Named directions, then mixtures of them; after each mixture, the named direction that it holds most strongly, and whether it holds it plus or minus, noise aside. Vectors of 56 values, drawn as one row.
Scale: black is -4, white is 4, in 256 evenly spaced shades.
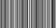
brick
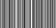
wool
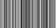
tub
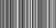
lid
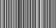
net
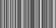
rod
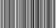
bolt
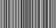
tub, plus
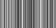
lid, minus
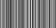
lid, plus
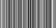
brick, minus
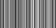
bolt, minus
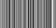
brick, minus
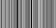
lid, minus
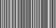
tub, plus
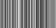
net, minus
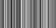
tub, minus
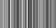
lid, minus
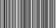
tub, plus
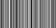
wool, minus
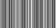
wool, plus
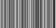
bolt, plus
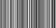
brick, plus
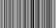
bolt, plus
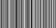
wool, minus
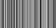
rod, minus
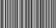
net, minus
